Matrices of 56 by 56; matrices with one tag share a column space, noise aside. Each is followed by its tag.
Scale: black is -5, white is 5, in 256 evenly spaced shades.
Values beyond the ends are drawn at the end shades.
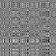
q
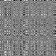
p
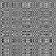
q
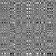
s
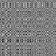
q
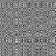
q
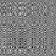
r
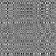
s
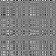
p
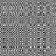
r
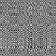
r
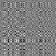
q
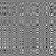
r
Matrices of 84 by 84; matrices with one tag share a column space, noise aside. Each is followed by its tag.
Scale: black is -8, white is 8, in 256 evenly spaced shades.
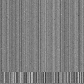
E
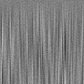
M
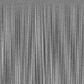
M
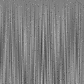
M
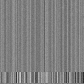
E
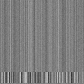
E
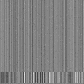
E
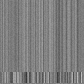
E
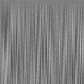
M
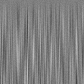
M
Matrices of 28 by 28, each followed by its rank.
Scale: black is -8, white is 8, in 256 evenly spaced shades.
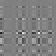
one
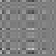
one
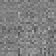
five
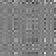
two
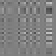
one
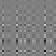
one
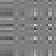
one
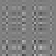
one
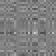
two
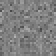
five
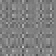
two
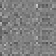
five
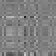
two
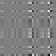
one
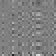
two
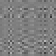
two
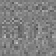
five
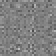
five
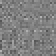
five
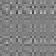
two
